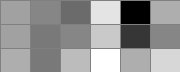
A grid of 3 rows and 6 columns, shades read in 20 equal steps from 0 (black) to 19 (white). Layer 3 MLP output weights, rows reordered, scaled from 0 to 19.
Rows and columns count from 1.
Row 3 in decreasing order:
19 16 14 13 13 9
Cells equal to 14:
1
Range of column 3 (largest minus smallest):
6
